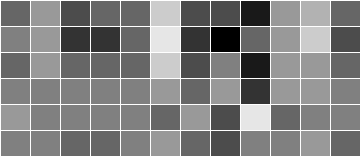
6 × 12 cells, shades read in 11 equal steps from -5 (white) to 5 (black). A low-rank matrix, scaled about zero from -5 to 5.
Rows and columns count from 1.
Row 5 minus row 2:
-1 1 -3 -3 -1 5 -4 -3 -5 2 3 -2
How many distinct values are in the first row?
6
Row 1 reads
1 -1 2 1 1 -3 2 2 4 -1 -2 1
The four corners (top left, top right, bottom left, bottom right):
1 1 0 1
